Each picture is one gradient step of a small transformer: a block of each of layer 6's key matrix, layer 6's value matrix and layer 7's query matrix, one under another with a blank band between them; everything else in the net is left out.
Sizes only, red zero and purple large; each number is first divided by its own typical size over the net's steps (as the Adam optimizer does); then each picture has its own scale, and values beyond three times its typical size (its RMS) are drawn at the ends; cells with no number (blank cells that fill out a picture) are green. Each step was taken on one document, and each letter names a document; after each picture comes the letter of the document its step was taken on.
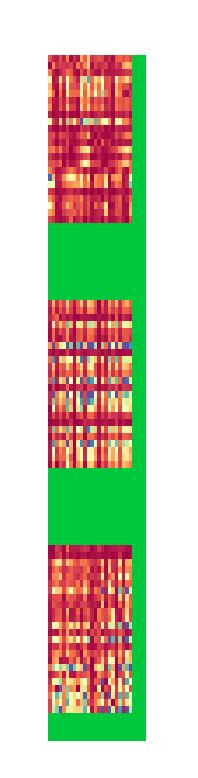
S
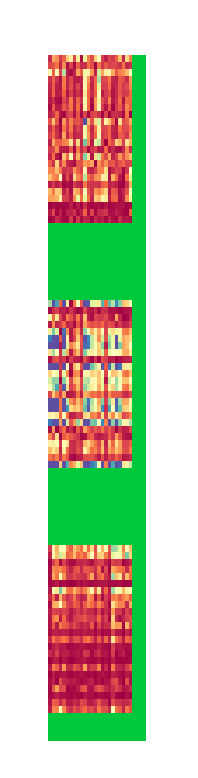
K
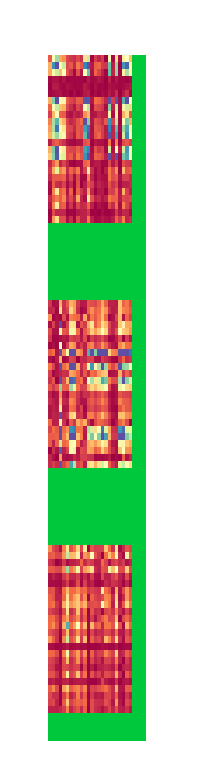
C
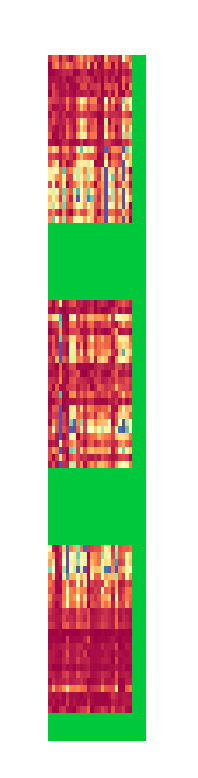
C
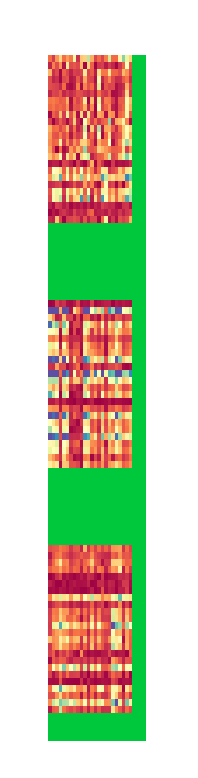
K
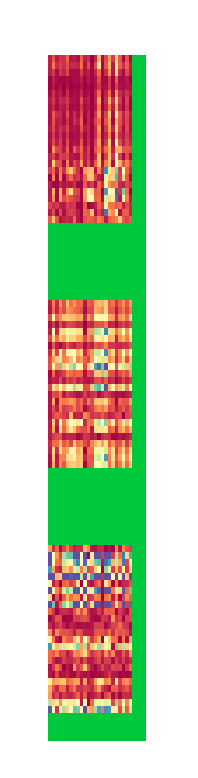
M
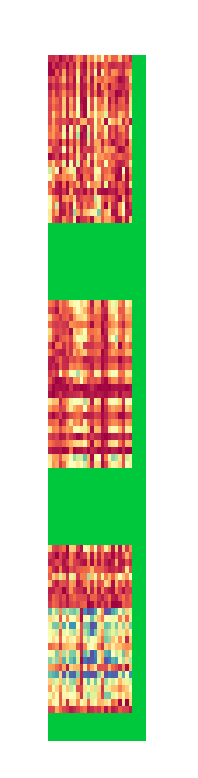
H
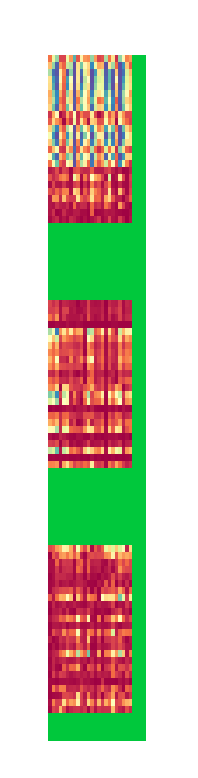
K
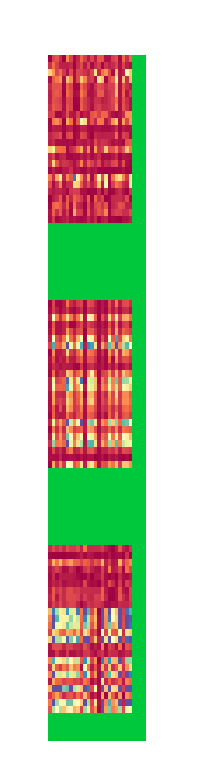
S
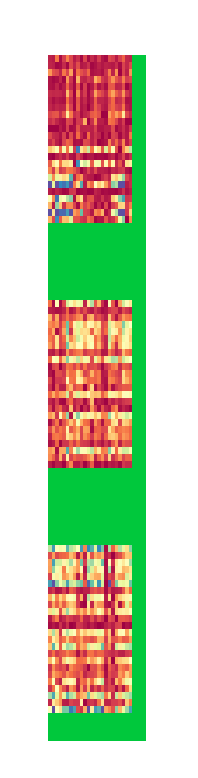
H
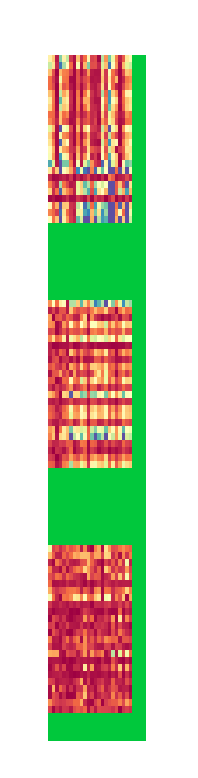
M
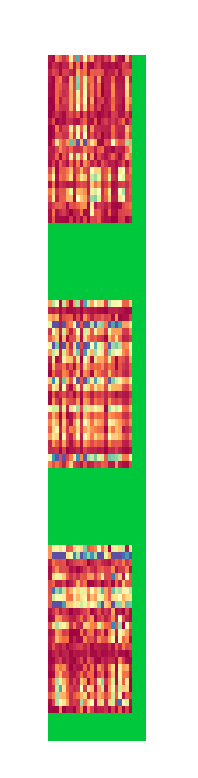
K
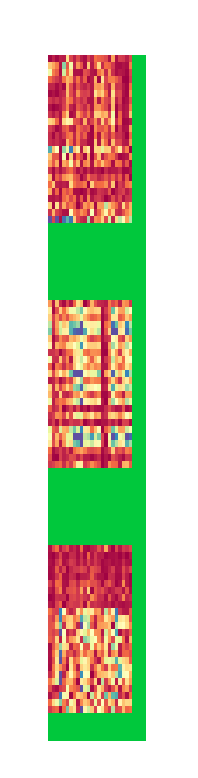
H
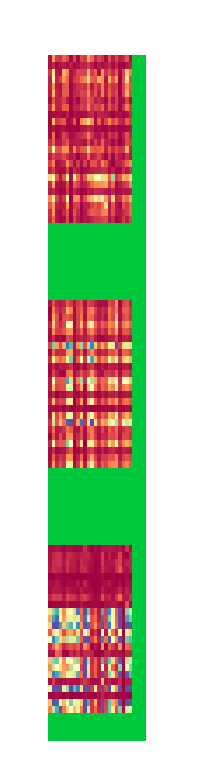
S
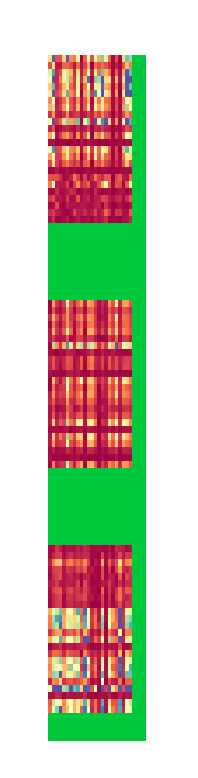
S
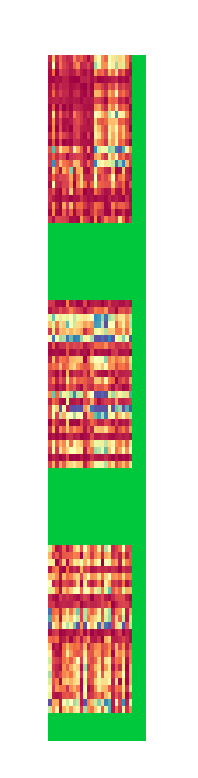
M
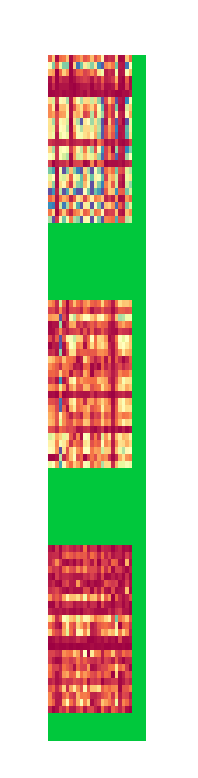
C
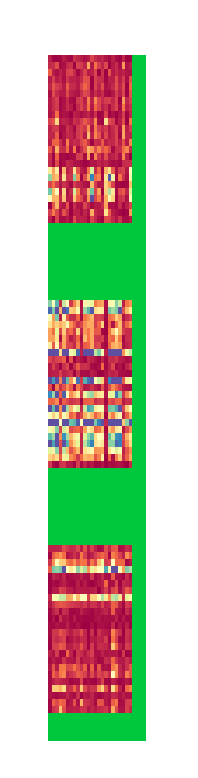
K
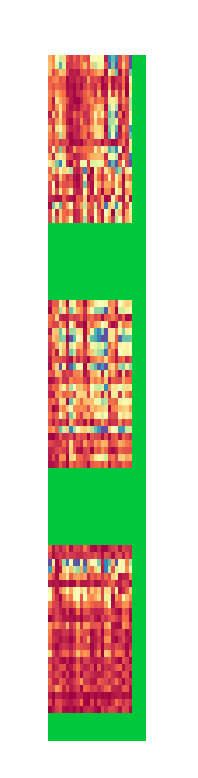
M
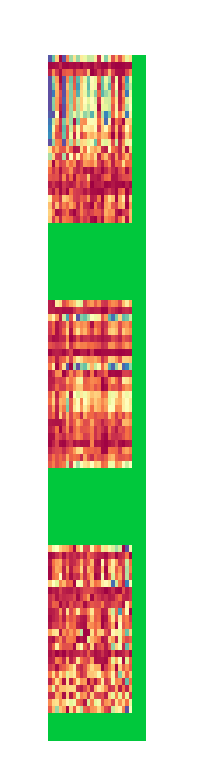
H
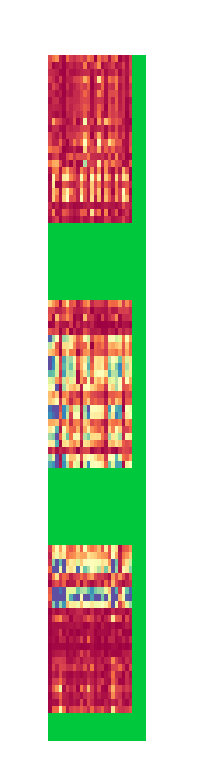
K
